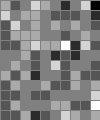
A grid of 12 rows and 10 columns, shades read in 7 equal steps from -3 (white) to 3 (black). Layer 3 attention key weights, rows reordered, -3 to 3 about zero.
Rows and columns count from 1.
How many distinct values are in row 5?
5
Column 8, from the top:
0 1 -1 0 2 2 0 -1 -1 0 1 -1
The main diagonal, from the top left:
-1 0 0 -1 -1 2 1 -1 0 -2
